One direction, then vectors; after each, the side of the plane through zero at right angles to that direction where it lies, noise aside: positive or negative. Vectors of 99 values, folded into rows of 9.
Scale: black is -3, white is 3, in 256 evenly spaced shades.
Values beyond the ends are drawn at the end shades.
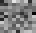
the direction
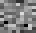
negative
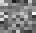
negative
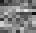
positive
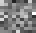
negative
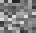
negative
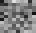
positive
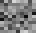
positive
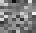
negative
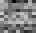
negative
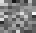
negative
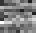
positive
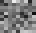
positive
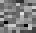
negative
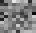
positive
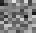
positive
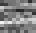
positive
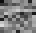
positive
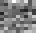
positive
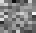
negative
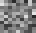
negative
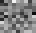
positive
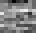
negative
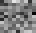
positive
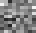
negative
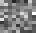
negative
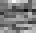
positive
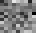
positive
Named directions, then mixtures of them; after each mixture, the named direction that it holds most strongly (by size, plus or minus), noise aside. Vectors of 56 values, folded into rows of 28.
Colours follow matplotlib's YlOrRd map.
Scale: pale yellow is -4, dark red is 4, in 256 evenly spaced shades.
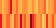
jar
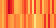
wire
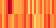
wire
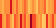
jar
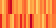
jar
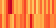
wire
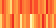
jar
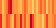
jar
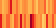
jar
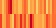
jar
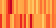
jar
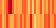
wire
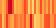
wire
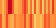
wire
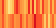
wire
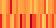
jar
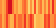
wire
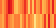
wire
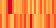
wire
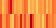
jar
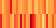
jar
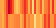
wire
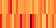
jar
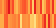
wire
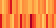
jar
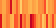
jar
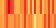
wire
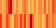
jar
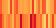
jar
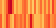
wire
